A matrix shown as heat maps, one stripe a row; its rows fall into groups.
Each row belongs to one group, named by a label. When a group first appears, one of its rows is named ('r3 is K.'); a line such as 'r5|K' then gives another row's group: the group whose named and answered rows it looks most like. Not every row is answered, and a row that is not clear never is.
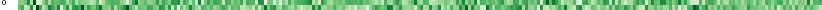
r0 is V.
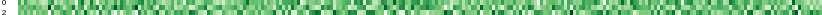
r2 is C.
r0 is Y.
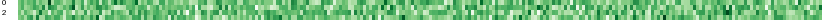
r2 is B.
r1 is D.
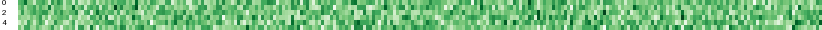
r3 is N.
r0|B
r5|Y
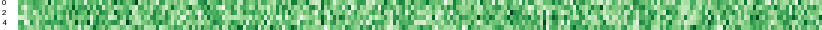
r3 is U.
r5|N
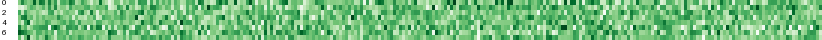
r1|U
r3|B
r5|B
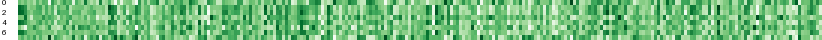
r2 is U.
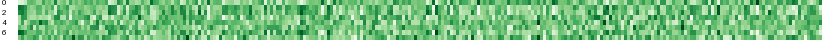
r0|U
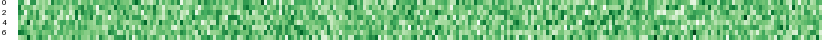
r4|V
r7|Y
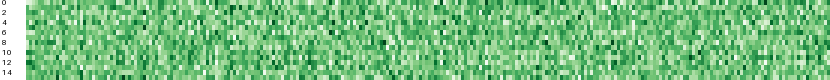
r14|D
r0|U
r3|C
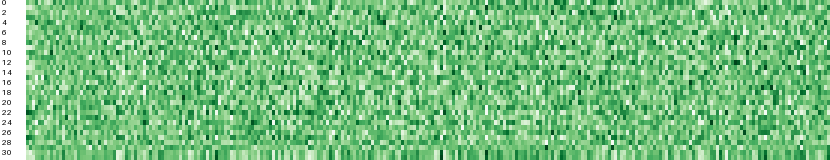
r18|C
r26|N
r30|U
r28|Y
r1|U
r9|U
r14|C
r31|U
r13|U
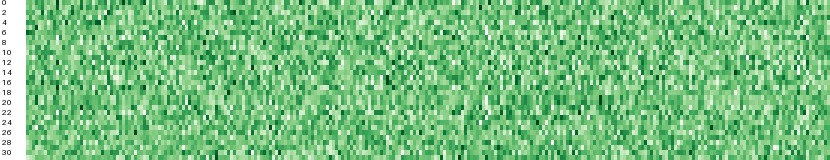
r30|N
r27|D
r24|B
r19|V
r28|Y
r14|B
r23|V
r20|V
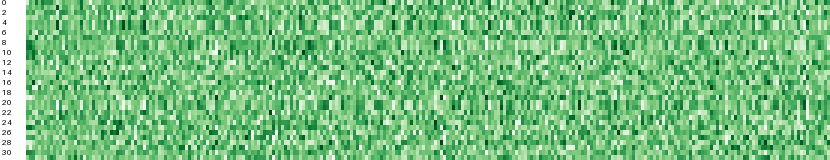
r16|N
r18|D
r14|Y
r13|C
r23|B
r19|U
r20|C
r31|N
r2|B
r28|U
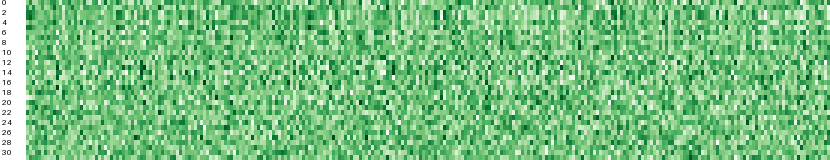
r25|V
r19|U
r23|D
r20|B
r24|N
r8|C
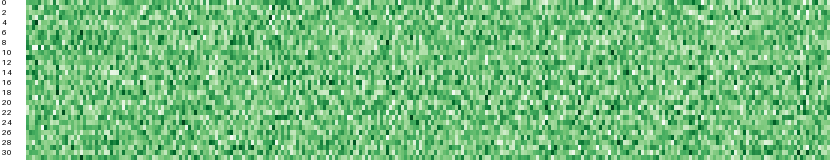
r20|C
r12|V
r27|D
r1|V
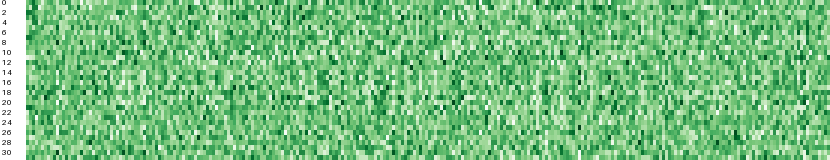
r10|Y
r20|C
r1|V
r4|V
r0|B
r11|U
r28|Y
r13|D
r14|C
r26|B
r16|C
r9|N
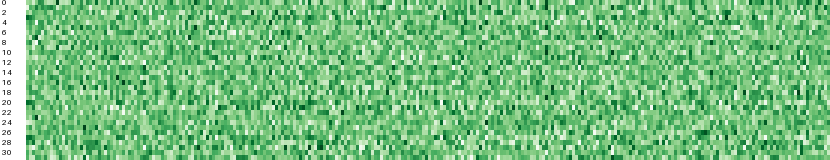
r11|N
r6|D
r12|C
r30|Y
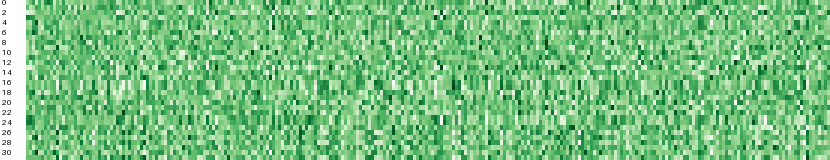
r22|Y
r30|V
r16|C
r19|D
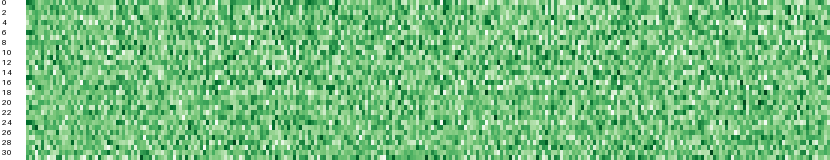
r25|V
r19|Y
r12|V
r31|Y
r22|Y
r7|D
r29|V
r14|D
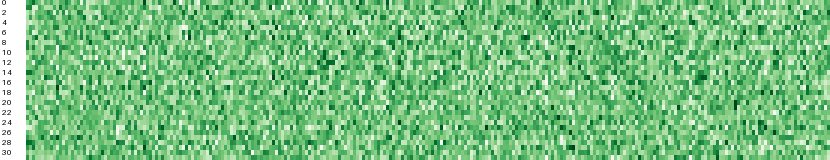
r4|N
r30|N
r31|Y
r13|C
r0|B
